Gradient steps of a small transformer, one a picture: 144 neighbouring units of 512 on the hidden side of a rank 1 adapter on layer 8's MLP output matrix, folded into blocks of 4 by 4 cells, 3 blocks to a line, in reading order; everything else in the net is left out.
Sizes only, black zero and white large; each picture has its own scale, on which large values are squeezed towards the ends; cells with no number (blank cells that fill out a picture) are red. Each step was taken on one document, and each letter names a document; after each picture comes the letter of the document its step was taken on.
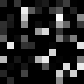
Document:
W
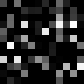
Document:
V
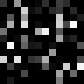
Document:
V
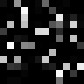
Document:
V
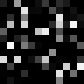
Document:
V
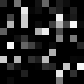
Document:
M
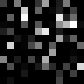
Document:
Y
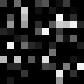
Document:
Y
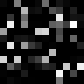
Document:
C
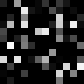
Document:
W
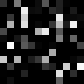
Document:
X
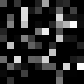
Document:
M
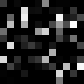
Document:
X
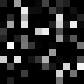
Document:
X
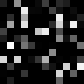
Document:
X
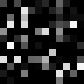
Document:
W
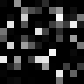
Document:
C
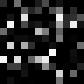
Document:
C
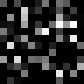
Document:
V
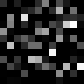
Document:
M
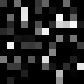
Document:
Y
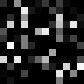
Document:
W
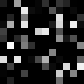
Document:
W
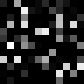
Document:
X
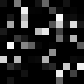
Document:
V
